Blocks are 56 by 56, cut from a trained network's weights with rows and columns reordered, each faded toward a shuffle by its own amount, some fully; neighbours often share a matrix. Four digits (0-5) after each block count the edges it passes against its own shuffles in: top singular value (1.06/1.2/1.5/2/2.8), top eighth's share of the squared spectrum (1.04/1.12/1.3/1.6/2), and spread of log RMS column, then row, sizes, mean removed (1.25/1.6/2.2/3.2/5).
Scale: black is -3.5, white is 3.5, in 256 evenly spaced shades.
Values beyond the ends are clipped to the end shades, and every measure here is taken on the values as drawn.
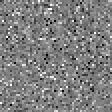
0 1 0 0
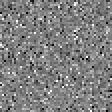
1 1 0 0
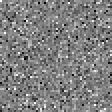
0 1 0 0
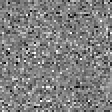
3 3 0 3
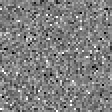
1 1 0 0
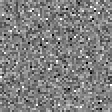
0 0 0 0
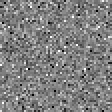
0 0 0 0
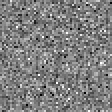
1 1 0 0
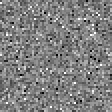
0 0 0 0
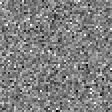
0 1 0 0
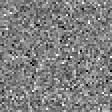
0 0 0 0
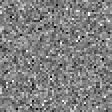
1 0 0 0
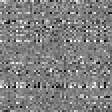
4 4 0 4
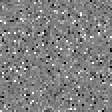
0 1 0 0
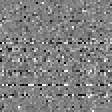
3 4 0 3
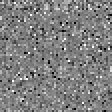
2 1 0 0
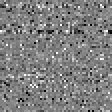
3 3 0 2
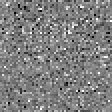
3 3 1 2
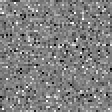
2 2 0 1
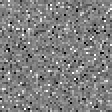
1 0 0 0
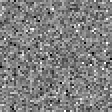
0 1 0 0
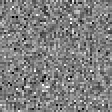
2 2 1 0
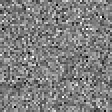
1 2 0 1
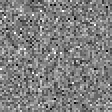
2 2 0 0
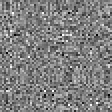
3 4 1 2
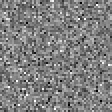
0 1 0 0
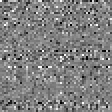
4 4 1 3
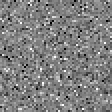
1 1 0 0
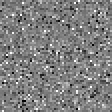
2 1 0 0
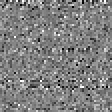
3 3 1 3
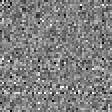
3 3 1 2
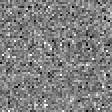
2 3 1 1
